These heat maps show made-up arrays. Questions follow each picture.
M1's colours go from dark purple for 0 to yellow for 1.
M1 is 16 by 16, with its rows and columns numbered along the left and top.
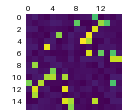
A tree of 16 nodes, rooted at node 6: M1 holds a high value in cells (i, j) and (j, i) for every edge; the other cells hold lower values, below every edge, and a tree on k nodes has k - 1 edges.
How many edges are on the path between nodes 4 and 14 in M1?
3
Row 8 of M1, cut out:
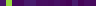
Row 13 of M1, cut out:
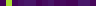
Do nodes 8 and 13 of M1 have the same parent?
yes
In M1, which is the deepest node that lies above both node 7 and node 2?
14
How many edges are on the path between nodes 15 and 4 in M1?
5
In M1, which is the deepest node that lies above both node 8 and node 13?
1
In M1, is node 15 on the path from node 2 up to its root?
no
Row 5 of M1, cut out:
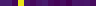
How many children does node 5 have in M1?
0
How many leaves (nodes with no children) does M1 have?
7
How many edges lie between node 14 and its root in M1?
1
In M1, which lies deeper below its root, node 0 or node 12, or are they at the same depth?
node 0
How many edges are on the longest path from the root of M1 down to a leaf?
3
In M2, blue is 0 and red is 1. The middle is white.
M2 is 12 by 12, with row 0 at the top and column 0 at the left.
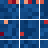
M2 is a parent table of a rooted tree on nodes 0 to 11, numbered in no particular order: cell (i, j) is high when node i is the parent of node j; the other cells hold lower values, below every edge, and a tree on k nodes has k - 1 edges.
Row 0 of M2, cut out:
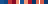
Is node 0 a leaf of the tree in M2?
no
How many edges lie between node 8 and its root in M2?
0
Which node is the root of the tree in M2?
8
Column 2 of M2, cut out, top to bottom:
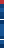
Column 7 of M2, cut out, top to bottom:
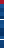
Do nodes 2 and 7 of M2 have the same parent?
yes
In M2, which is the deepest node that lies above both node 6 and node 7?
0
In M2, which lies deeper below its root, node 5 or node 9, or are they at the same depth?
node 9
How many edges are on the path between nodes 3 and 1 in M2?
4
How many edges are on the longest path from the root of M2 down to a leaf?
2
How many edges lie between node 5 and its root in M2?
1
